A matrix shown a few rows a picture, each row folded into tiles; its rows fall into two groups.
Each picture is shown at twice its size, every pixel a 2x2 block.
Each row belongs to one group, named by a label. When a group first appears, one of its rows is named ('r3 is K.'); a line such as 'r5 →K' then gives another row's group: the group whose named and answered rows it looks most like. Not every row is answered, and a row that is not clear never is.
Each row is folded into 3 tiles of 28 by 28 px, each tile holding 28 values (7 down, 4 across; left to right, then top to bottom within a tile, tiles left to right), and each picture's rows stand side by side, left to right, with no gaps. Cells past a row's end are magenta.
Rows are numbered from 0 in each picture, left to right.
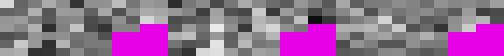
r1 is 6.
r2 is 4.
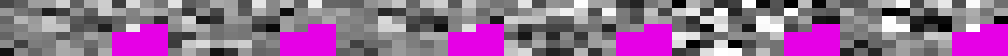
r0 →4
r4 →6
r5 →4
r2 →4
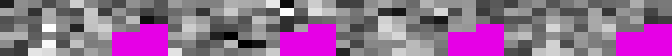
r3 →6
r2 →4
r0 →6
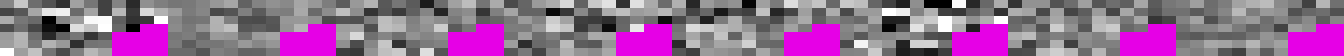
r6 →6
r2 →6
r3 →4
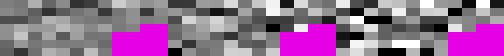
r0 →6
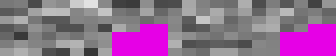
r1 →6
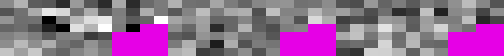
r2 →6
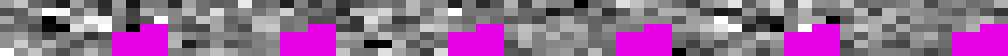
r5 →4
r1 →6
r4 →4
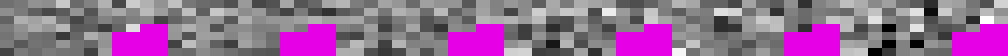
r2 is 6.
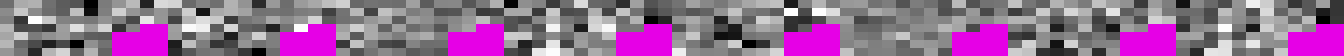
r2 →4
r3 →6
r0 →6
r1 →4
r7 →6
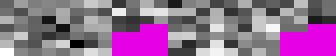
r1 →6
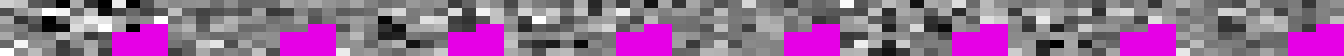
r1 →6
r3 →6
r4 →6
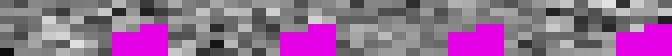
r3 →4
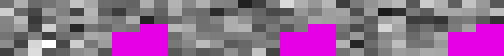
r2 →4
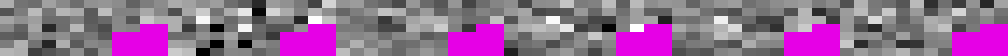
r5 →6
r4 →4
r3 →4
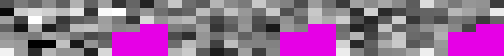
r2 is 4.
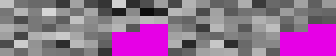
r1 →6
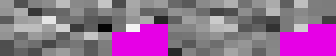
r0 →4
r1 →4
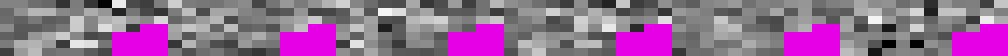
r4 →4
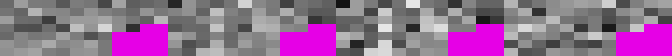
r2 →6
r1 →6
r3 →4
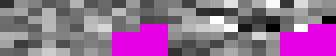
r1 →4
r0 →6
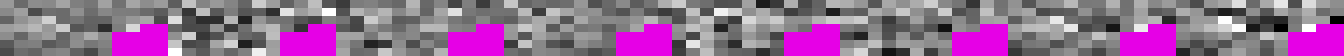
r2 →6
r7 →4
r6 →4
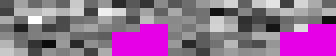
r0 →6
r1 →4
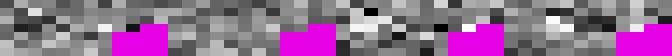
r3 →4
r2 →4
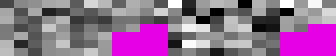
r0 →4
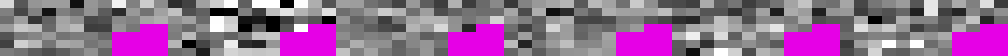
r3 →4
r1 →4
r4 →6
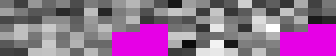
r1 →6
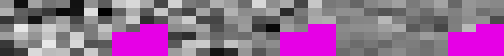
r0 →6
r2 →4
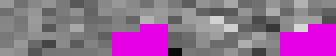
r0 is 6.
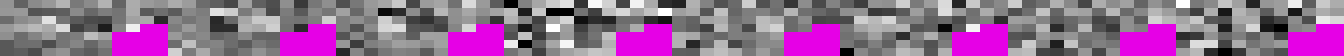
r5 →4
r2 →4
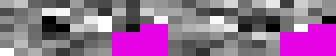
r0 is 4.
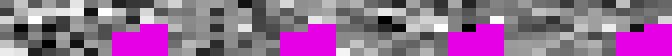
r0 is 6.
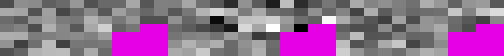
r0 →6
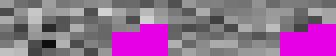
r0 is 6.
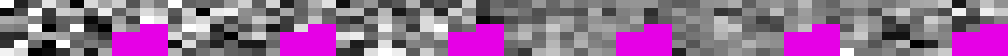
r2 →6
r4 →4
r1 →4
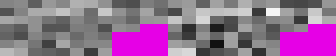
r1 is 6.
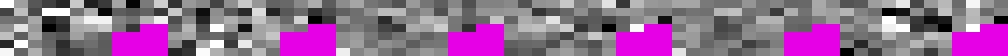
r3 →4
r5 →4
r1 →6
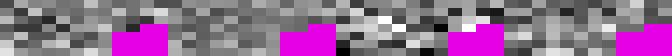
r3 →6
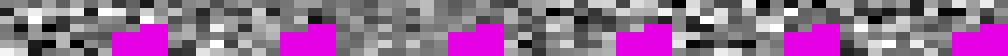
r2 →6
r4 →6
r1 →6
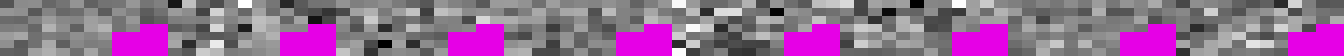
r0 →6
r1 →6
